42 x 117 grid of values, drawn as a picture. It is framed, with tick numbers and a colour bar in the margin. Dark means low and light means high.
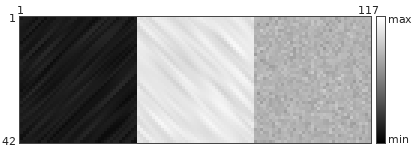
The table splits into one row of 3 panels. Panel 1,1: very low, slanting up to the right, faint in contrast. Panel 1,2: very high, slanting down to the right, faint in contrast. Panel 1,3: high, fine-grained, faint in contrast.
